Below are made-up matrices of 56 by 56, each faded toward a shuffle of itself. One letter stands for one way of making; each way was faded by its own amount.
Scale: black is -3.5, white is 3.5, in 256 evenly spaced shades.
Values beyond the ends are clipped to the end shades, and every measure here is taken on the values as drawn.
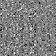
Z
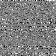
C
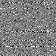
C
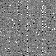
Z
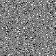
Z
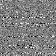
C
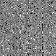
Z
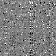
Z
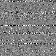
C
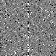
Z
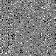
Z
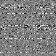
C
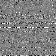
C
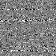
C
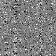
Z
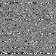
C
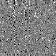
Z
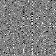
Z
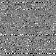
C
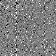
Z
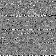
C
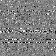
C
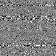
C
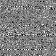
C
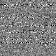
C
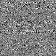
C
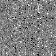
Z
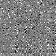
Z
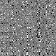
Z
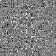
Z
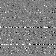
C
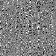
Z
